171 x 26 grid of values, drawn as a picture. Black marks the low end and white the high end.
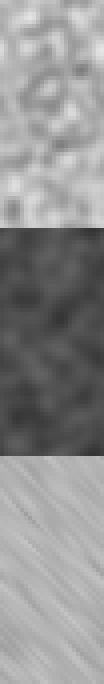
It is made of 3 by 1 panels. Panel 1,1: high, blotchy. Panel 2,1: low, blotchy, faint in contrast. Panel 3,1: high, slanting down to the right, faint in contrast.
